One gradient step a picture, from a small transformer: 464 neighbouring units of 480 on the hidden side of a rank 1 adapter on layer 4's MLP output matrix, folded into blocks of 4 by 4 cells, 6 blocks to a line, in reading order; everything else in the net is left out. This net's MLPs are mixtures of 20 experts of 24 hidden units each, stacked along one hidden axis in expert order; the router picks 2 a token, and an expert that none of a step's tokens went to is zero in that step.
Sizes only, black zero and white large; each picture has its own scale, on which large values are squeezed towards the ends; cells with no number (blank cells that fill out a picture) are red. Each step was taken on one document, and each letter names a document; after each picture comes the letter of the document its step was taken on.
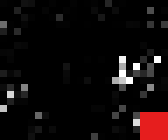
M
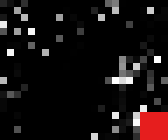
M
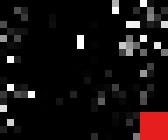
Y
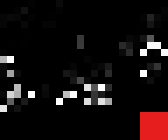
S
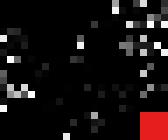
Y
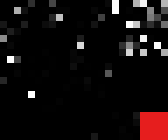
Y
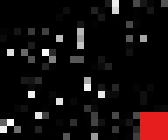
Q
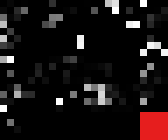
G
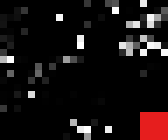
G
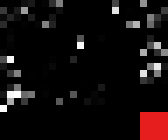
S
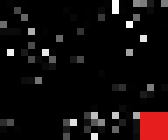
Q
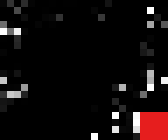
M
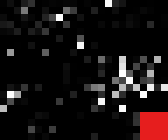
M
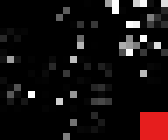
Y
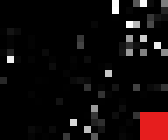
Y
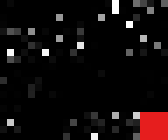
Q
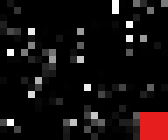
Q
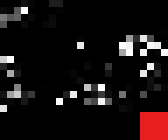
S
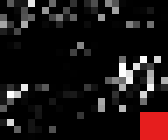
M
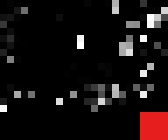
G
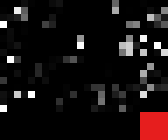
G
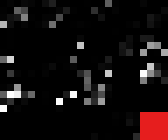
S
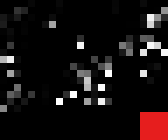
S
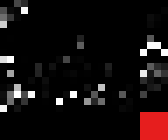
S
